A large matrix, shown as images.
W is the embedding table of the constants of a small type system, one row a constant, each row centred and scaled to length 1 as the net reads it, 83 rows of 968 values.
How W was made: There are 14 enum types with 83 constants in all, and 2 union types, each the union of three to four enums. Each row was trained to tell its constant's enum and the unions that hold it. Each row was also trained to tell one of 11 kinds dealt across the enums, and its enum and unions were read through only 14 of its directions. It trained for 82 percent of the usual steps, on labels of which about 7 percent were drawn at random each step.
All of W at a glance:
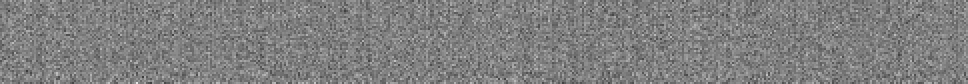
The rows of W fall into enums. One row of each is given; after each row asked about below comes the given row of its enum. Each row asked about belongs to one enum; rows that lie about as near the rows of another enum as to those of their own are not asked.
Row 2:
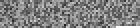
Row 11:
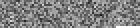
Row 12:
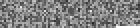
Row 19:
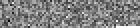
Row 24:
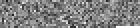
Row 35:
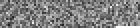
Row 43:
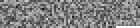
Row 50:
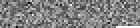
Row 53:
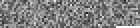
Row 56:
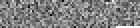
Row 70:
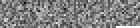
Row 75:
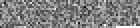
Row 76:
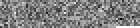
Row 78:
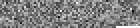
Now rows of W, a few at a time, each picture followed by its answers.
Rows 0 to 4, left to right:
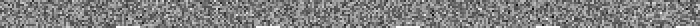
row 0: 24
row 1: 12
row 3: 56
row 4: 11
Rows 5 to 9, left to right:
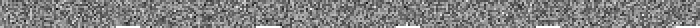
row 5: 2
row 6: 70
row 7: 76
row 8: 56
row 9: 2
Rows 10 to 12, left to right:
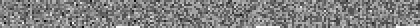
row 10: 56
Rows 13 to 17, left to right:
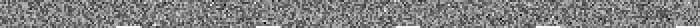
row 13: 76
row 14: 43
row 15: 2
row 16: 50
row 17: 43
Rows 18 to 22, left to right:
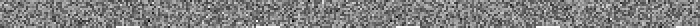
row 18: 53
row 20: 2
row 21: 53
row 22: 12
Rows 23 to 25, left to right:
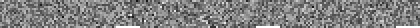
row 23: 11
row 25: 19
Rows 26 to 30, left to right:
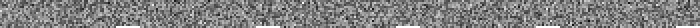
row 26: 19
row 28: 50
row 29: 43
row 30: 56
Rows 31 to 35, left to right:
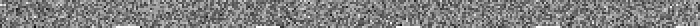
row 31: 76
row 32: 19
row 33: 53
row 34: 2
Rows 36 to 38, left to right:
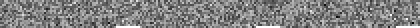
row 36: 24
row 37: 11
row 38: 19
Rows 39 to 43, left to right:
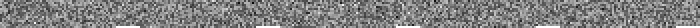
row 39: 75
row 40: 53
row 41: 43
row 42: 76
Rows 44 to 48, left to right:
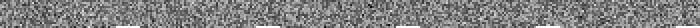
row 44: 50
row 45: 11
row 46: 19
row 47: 24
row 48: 50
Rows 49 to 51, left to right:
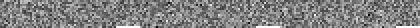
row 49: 24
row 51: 75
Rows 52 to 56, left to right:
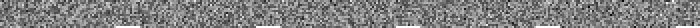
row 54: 24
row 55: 43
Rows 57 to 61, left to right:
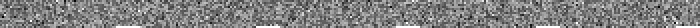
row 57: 50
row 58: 19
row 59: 50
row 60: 43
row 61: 43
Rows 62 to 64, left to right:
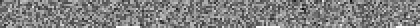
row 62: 24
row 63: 53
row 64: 2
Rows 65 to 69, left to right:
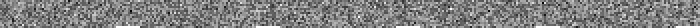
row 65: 12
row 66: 11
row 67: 2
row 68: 50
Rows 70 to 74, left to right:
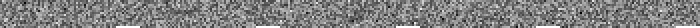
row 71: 75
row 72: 19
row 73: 53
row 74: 76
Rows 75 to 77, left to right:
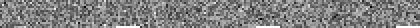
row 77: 12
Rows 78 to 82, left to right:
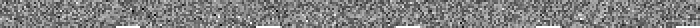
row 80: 24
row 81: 75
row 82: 53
